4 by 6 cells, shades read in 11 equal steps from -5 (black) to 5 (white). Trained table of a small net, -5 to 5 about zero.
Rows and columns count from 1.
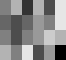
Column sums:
1 -2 0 2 2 5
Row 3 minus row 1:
0 -4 3 -1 5 -2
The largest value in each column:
2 2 4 2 3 4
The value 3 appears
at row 3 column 5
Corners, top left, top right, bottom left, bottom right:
0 4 2 -5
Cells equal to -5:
1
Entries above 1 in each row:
3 1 2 2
